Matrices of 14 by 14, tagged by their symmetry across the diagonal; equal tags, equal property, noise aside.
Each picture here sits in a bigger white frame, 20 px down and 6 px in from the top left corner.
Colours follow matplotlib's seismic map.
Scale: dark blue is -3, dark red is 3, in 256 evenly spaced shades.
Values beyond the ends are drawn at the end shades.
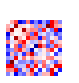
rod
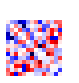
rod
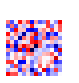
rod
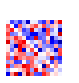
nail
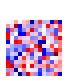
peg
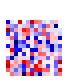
peg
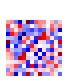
rod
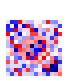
rod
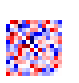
nail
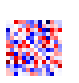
nail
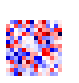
nail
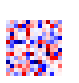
nail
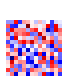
peg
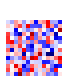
peg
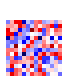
rod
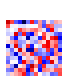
peg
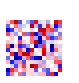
nail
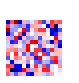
rod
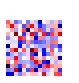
peg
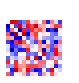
nail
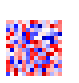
peg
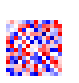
nail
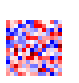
peg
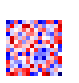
rod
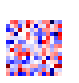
nail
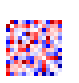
rod
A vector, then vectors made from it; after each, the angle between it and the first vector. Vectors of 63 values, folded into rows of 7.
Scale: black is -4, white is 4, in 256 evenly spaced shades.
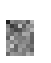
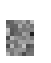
partly aligned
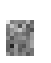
nearly opposite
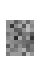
partly aligned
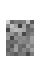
nearly opposite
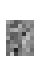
orthogonal
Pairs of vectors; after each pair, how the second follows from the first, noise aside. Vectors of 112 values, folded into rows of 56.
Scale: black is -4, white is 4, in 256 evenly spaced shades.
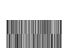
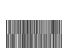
negated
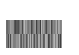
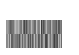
negated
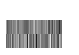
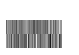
negated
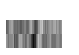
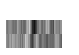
reversed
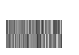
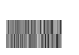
negated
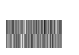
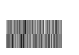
negated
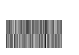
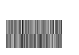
reversed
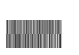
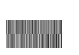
negated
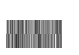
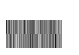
negated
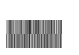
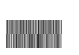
reversed
